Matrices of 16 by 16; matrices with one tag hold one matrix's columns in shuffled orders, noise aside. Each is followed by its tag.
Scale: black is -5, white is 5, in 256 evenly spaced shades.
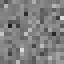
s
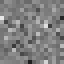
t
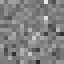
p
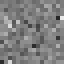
t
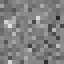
t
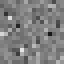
s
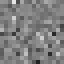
p
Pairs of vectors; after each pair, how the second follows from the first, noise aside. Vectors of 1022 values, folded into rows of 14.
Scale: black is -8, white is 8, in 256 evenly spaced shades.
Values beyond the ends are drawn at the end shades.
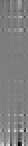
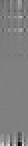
partly zeroed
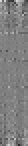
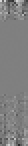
partly zeroed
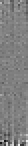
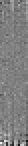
negated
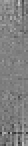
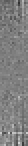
negated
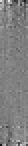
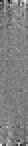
negated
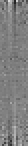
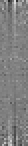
negated
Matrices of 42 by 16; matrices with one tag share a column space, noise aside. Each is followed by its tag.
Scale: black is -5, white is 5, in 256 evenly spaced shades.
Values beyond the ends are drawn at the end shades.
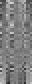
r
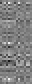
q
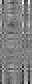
r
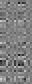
q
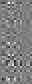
q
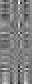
r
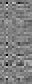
q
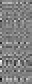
q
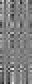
r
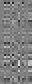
q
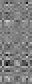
q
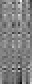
r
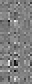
q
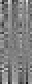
r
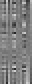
r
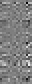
q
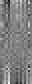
r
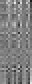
r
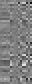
q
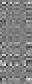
q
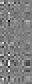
q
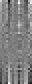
r
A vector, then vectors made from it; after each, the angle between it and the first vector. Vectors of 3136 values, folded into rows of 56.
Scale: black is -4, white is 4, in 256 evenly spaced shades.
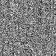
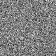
orthogonal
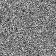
orthogonal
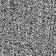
nearly opposite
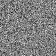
partly opposed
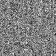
nearly opposite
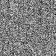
nearly parallel
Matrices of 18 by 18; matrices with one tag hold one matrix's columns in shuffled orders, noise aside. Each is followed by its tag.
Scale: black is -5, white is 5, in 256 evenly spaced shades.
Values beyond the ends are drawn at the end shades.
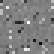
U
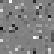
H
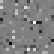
U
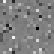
H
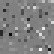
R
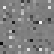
U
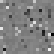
R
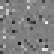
U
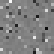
H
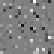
H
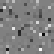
R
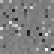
R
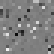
R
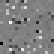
U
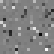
R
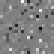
H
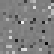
U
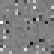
U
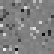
R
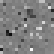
R
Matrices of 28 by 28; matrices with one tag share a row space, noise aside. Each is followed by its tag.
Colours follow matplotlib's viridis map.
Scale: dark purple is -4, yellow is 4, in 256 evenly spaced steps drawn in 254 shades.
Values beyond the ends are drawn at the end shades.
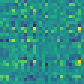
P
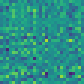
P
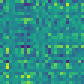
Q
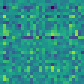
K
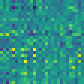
P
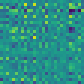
P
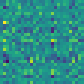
K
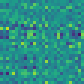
P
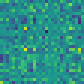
P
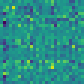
K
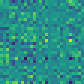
P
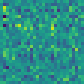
K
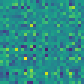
P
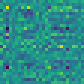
Q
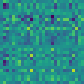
K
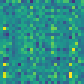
K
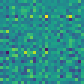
P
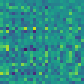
P
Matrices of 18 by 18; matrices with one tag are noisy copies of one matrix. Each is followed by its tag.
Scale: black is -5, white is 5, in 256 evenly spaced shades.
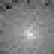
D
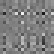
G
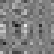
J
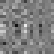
J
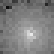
D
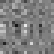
J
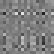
G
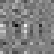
J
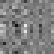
J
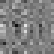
J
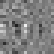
J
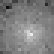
D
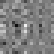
J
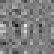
J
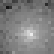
D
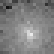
D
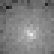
D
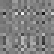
G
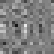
J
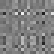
G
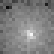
D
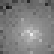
D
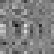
J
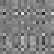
G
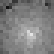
D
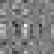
J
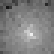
D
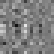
J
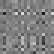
G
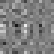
J
